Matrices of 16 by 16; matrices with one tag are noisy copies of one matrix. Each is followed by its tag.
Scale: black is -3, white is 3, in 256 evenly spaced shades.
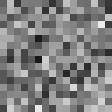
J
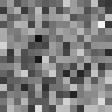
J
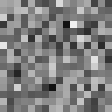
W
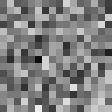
J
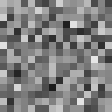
W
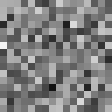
W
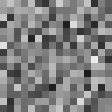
W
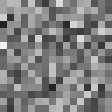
W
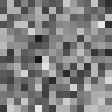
J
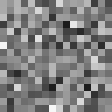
W
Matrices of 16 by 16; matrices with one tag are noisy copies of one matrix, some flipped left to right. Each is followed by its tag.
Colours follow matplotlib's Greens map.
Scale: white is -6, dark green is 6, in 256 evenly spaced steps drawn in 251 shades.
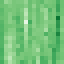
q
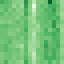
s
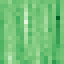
q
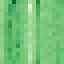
s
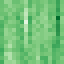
q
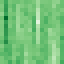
q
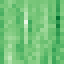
q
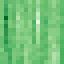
q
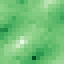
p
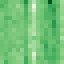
s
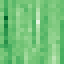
q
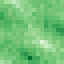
p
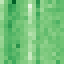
s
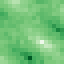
p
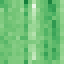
s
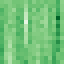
q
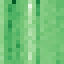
s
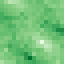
p
